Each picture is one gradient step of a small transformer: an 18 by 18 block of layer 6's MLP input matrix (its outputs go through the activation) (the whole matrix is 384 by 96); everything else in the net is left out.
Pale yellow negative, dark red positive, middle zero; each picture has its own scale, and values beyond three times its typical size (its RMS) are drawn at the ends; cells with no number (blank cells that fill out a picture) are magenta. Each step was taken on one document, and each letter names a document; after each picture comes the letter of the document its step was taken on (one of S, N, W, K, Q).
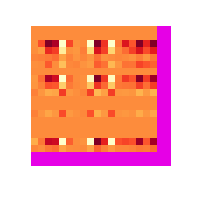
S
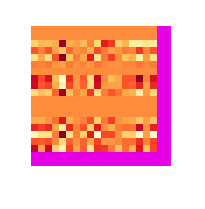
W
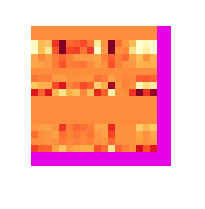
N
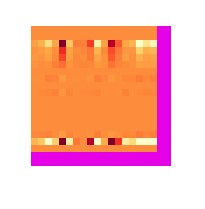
S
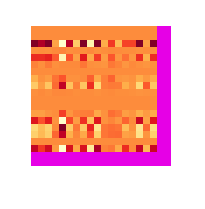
W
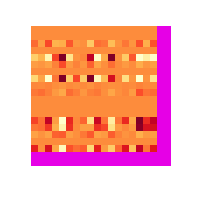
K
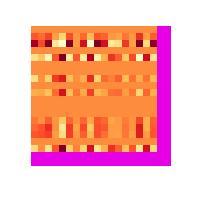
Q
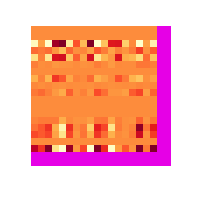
K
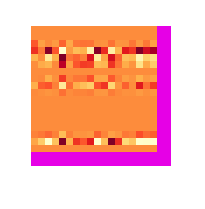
S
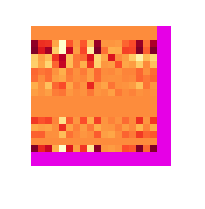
W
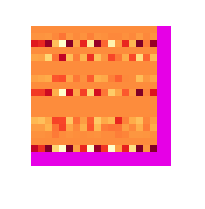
K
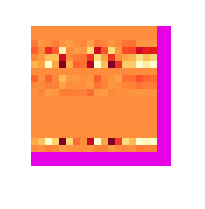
S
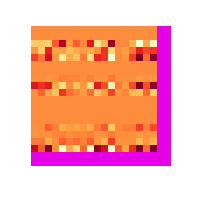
N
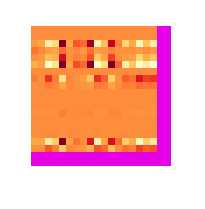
S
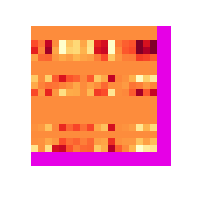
N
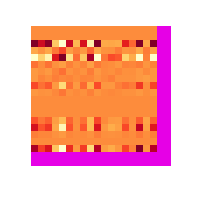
W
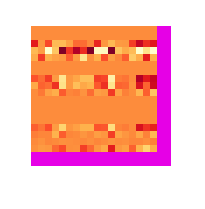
N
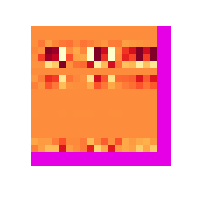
S
